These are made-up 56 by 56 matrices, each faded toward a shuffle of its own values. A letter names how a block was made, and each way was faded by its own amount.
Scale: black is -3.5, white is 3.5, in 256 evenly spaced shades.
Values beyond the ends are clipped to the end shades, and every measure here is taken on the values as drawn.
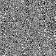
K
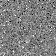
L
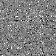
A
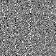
K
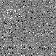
A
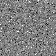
L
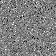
L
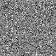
K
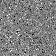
L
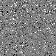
A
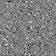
A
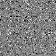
A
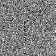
K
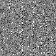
K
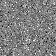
L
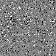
A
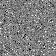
L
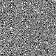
K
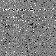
A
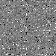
A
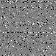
A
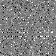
A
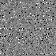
A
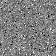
L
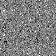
K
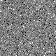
L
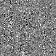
K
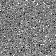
L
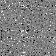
A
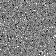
L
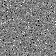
L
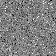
L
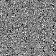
K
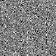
K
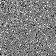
L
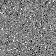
L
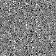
K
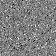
L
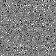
A
